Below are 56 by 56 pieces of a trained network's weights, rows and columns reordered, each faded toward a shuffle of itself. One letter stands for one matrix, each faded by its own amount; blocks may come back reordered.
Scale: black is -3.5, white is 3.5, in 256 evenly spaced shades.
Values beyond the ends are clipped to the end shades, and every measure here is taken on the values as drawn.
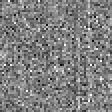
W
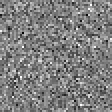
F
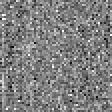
W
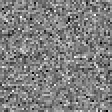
F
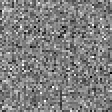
W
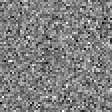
F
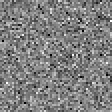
F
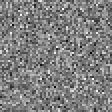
F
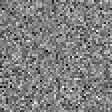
F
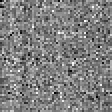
W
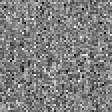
W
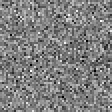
F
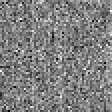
W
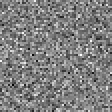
F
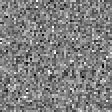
F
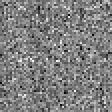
W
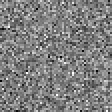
F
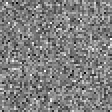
F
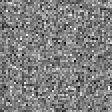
W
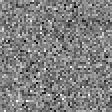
F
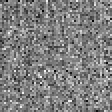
W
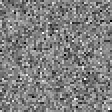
F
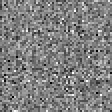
W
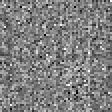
W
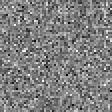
F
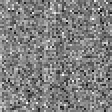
W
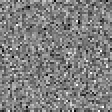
F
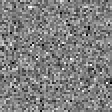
F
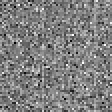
W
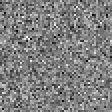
F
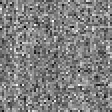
W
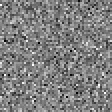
F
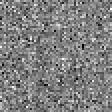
W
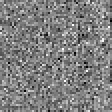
W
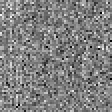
W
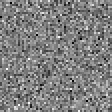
F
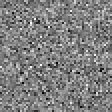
F
